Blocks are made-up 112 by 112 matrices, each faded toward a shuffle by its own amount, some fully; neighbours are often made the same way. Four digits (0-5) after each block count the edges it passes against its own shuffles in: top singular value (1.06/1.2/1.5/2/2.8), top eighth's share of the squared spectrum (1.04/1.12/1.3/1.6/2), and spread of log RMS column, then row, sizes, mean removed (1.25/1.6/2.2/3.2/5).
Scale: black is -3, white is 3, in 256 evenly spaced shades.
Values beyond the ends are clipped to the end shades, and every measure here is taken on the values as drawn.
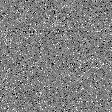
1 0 0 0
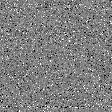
1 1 0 1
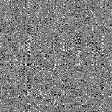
4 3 2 2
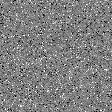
2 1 0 0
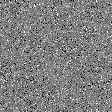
1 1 0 0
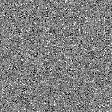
3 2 1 1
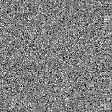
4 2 1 1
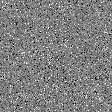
0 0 0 0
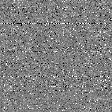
2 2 1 3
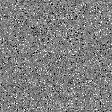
3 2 1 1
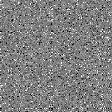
4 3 2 2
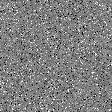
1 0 0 0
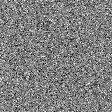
0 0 0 0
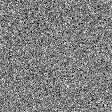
0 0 0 0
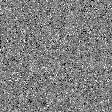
2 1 0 1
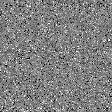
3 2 0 1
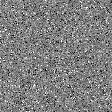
3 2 0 1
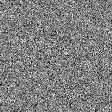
3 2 0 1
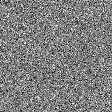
2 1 0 0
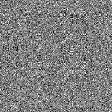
4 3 2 2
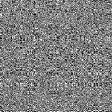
4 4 3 3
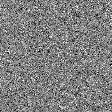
3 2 1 1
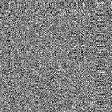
4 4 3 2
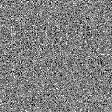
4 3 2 1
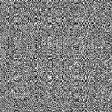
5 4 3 3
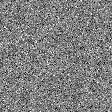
0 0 0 0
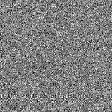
4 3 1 2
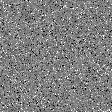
0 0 0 0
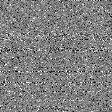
2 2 0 3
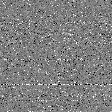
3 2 0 2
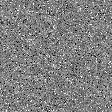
0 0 0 0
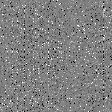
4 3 2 1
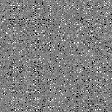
4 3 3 2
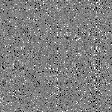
3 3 2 2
